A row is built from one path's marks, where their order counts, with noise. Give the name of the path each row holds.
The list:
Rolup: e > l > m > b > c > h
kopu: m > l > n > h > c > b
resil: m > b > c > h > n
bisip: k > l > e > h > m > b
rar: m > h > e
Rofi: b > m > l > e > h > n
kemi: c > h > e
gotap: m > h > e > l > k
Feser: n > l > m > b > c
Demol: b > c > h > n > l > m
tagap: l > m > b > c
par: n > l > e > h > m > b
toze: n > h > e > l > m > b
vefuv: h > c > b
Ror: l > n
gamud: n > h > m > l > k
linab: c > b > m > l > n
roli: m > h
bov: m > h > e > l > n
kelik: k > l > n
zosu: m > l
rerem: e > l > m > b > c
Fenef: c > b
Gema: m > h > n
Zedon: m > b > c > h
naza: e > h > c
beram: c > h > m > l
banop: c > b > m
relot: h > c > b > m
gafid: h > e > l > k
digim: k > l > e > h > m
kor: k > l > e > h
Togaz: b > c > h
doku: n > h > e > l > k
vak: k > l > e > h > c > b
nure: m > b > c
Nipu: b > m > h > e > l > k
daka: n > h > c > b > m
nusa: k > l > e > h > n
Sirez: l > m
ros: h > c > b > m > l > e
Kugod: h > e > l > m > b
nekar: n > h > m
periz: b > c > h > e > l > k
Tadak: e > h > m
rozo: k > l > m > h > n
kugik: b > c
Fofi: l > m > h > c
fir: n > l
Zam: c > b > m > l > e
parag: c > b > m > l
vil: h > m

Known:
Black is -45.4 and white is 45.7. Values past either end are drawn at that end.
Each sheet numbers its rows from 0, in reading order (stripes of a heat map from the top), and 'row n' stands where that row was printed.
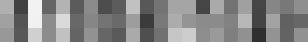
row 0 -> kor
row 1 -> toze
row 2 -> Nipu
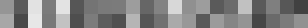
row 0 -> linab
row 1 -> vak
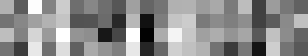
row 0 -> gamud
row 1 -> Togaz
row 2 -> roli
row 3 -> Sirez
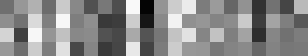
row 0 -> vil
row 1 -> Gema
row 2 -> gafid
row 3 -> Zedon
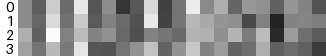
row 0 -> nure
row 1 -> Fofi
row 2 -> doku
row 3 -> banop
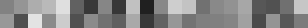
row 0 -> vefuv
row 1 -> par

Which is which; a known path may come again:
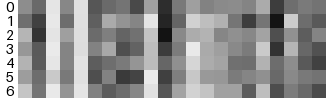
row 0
daka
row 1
Sirez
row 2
Kugod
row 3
bov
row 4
parag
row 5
Zedon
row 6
beram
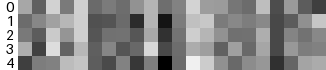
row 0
Zam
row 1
Togaz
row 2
Demol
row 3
digim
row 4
kugik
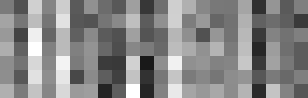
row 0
Rofi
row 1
banop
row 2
nusa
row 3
doku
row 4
Gema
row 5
kopu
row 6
rar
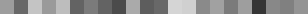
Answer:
periz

